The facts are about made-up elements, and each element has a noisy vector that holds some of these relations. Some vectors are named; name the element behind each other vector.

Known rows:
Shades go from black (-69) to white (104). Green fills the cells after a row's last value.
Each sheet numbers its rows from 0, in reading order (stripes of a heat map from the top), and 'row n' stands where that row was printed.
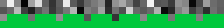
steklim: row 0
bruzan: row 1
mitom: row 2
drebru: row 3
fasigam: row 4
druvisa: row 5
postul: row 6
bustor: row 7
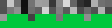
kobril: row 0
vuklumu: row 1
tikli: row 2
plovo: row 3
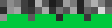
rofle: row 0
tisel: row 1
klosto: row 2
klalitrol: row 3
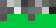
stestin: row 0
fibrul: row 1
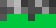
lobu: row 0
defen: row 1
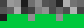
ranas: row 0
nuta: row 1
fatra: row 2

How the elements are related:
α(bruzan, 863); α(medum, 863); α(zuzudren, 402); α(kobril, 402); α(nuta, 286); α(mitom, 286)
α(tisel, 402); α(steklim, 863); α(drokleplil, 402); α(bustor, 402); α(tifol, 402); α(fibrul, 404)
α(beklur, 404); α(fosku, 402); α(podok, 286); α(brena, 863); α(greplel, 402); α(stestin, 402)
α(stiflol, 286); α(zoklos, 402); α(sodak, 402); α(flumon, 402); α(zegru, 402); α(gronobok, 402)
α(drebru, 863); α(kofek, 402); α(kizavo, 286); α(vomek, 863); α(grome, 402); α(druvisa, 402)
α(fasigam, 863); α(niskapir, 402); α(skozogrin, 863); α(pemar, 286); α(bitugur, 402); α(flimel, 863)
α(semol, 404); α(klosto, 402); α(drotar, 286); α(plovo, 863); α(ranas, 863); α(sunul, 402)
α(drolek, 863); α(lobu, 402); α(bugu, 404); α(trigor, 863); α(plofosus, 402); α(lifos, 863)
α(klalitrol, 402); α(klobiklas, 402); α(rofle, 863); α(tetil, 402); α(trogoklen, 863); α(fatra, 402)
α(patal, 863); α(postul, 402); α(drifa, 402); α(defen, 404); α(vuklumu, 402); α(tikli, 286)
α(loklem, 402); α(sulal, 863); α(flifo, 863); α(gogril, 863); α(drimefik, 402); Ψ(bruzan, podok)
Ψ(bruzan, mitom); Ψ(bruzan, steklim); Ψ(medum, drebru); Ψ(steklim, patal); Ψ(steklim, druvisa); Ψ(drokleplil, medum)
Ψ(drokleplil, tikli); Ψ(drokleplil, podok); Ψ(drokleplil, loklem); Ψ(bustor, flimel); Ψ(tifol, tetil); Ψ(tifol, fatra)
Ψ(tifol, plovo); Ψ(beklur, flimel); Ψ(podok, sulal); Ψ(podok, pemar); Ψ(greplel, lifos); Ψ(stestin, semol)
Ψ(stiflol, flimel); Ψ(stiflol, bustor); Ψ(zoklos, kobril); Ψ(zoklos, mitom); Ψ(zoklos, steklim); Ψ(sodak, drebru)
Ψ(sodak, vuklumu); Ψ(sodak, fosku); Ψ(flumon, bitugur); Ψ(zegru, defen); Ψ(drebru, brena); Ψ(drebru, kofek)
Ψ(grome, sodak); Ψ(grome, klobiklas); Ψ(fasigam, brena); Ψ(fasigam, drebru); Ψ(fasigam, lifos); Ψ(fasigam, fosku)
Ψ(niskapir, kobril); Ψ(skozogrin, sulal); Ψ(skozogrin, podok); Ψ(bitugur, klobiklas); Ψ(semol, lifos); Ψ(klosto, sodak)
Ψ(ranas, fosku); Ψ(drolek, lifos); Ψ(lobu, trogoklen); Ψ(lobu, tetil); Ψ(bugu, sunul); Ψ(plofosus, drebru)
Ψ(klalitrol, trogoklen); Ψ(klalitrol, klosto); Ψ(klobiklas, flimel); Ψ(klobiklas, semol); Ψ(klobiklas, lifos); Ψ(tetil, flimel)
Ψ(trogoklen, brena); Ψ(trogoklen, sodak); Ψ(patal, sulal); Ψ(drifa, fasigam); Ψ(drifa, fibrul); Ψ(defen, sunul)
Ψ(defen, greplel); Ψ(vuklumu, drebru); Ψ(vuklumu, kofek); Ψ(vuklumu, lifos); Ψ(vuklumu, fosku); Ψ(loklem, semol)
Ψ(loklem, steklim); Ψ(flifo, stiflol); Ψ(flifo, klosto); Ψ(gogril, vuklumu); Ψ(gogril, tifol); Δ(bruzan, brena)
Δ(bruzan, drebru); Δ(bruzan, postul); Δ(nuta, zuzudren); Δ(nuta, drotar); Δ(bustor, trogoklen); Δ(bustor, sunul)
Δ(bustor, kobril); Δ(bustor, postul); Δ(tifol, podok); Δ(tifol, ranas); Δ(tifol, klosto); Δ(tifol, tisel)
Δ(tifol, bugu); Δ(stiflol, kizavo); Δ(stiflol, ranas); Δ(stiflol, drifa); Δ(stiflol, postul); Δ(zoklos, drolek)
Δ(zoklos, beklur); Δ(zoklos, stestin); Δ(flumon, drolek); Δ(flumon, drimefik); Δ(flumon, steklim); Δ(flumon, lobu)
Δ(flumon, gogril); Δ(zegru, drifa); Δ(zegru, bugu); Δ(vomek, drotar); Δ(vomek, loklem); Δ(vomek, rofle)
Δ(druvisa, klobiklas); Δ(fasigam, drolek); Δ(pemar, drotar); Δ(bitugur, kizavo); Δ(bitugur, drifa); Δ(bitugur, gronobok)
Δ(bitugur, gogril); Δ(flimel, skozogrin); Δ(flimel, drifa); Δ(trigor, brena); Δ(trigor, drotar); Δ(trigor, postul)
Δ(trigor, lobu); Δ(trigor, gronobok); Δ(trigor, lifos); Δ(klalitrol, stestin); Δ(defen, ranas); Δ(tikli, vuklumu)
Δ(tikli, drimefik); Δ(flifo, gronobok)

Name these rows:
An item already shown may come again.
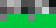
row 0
loklem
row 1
drimefik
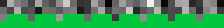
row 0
tetil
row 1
stiflol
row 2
pemar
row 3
kizavo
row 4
sodak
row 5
steklim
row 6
gogril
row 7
postul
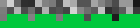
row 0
tikli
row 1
tetil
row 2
beklur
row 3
greplel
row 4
drifa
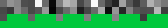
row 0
flifo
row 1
podok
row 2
loklem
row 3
patal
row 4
flimel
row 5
grome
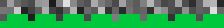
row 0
fibrul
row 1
drifa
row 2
drokleplil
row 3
greplel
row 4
bustor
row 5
flumon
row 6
zegru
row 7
drolek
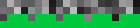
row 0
medum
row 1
brena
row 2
semol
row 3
trigor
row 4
ranas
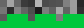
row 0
bitugur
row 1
tifol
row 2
lifos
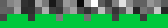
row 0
trogoklen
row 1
bugu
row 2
gronobok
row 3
zoklos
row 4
drokleplil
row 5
sodak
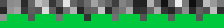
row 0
drotar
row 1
stestin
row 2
niskapir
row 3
plofosus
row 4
sunul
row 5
tisel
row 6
skozogrin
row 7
klobiklas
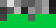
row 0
drokleplil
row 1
brena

